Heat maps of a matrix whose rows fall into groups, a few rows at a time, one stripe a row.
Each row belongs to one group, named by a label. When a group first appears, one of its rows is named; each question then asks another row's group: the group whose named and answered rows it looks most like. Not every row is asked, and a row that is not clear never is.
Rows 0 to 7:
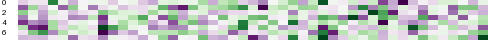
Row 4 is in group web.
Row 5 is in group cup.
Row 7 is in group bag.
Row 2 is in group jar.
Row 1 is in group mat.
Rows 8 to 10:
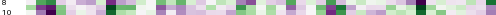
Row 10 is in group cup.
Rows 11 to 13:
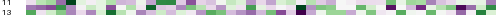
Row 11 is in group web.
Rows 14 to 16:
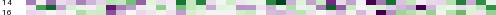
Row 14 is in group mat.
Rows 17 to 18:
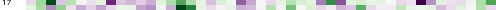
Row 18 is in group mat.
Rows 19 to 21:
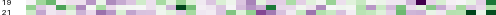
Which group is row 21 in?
bag
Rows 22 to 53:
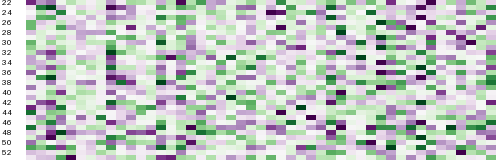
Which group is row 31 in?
jar
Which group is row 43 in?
web
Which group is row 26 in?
jar
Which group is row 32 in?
cup
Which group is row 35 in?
cup
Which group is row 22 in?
web
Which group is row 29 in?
jar
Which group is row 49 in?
cup
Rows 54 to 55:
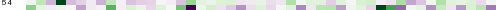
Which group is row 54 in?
mat
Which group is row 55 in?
jar
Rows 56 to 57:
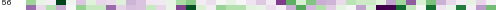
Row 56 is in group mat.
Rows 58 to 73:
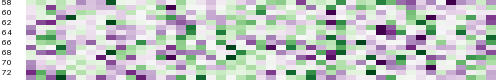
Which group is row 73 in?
mat
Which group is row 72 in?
mat
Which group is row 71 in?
web
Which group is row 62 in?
cup
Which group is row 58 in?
jar
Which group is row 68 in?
cup
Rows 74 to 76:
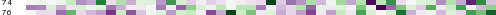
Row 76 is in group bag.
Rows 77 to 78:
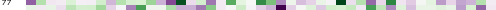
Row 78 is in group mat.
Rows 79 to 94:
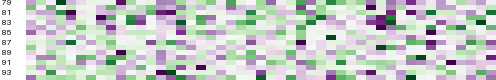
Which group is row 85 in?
web
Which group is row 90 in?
cup
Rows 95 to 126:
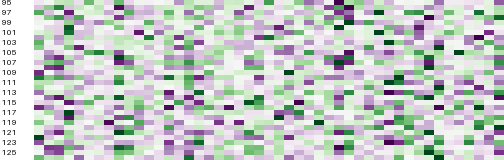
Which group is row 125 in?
cup
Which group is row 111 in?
jar
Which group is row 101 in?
mat
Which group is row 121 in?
cup
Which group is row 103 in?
jar
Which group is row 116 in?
web
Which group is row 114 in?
cup
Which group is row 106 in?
cup
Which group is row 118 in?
bag
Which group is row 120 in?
bag
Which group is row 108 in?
cup
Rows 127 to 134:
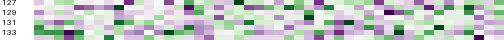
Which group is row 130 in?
web
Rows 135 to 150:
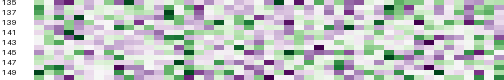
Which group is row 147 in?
bag
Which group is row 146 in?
jar
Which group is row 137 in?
jar
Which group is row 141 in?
mat
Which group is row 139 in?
mat
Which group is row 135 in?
bag
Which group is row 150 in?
bag
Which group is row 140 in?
cup
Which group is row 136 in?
jar
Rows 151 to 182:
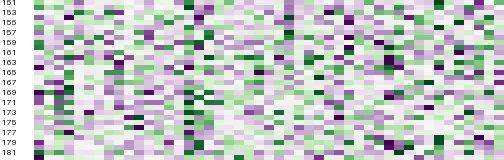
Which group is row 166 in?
mat
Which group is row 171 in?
mat
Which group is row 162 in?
mat
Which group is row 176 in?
bag
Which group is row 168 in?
mat
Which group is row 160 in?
jar
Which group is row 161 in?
jar
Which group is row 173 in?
mat
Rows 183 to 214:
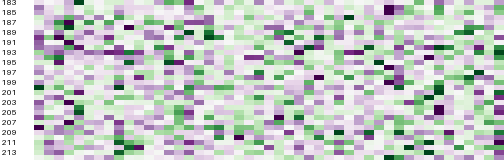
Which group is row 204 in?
web
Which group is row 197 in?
web
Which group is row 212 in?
bag
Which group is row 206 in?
mat
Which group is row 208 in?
mat
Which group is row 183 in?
web
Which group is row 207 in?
bag
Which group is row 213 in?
cup
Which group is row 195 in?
bag
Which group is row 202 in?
cup
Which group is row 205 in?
web
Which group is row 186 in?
cup
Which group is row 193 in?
bag
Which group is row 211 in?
cup
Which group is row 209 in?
bag
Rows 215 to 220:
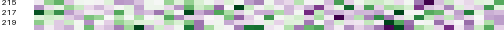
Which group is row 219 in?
jar
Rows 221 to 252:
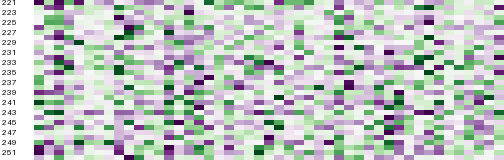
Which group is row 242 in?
jar
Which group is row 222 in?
cup
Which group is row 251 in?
web
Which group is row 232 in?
cup
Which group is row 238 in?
bag
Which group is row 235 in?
cup
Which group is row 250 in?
web
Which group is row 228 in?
cup
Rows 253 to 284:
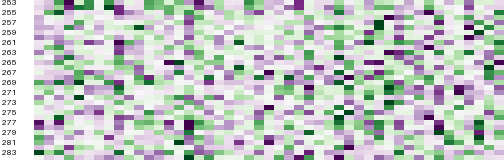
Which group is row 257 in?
web
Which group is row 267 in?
bag
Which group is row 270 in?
jar
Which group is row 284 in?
mat
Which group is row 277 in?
web
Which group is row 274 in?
bag
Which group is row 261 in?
bag
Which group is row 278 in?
web
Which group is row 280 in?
bag
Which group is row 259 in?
web
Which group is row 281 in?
bag
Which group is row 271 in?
jar
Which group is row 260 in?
web
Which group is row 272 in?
web
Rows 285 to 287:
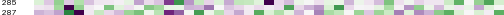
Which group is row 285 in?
bag
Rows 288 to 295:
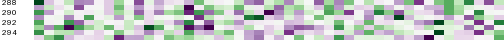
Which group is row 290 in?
bag
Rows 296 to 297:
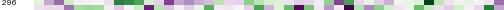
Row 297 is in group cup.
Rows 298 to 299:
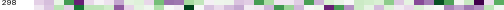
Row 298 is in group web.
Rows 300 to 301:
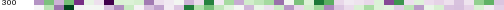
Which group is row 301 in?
mat
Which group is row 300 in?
mat
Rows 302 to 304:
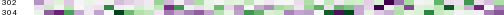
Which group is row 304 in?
cup
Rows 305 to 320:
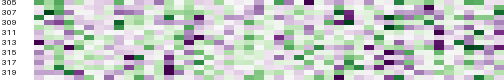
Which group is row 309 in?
cup
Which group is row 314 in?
web
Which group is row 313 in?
web
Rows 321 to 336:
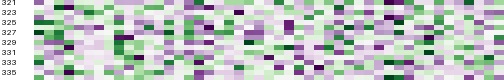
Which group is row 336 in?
jar
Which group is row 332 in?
bag
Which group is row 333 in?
jar
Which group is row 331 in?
cup
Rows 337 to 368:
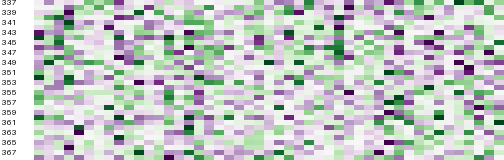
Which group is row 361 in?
bag
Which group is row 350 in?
web
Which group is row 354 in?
cup
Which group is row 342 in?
mat
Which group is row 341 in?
mat
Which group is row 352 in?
mat
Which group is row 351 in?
jar
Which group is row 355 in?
jar
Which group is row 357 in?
jar
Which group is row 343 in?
web
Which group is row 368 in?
web
